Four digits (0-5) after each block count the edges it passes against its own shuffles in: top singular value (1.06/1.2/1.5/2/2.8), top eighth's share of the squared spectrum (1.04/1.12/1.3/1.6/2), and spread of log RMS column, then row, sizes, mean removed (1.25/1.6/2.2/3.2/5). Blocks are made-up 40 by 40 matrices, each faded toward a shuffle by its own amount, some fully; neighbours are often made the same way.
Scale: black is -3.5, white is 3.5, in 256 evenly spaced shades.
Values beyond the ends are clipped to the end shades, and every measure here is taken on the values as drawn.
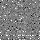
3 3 0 1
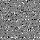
3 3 0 2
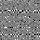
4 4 0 3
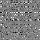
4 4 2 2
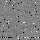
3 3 0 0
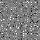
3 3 1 0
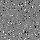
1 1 0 0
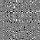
3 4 2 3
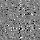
3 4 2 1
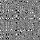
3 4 2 2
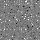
2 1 0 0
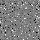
2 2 1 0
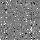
2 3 2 0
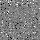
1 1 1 0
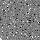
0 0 0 0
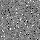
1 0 0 0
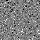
2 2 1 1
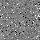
0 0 0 0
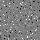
0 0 0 0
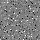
0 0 0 0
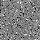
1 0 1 0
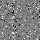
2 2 1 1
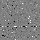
3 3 0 0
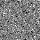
0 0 0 0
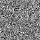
0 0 0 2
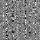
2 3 3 0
